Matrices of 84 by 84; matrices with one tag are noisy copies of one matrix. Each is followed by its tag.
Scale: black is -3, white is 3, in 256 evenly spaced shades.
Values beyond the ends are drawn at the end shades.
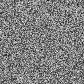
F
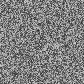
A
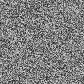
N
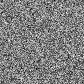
F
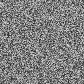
F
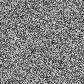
N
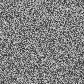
F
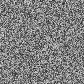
A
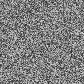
N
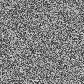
N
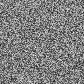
F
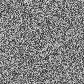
A
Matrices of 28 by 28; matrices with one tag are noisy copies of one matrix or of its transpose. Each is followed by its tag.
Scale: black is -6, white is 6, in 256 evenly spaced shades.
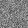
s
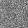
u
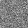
u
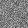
s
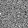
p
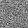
u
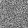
u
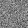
s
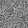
s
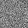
p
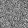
p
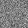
p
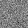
s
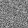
u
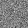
s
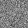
p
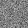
s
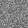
s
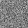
u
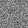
s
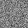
p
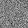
p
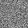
p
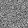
p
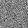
u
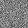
p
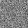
u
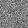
s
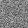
u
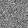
s
